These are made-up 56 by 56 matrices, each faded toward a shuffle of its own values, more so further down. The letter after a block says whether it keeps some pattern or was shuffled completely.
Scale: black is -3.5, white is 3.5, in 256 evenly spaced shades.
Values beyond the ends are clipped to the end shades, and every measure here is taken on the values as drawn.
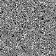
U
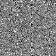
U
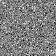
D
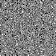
U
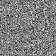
U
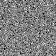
D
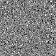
U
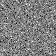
D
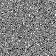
D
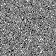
D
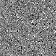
U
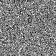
D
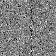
U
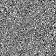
U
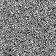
D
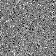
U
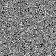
D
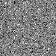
U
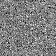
D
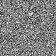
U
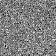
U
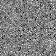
U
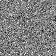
D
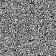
D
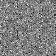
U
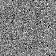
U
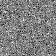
D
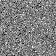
D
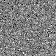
D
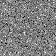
D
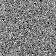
D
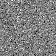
D
